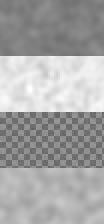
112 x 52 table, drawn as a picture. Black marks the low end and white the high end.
It is made of 4 by 1 panels. Panel 1,1: middling, blotchy, faint in contrast. Panel 2,1: very high, blotchy, faint in contrast. Panel 3,1: middling, checkered. Panel 4,1: high, blotchy, faint in contrast.
